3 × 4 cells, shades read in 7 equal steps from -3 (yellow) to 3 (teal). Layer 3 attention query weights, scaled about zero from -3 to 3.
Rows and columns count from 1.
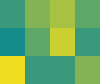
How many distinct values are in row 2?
4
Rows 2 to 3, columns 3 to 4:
-2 2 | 2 0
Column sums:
2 3 -1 3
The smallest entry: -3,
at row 3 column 1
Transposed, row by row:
2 3 -3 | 0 1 2 | -1 -2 2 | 1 2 0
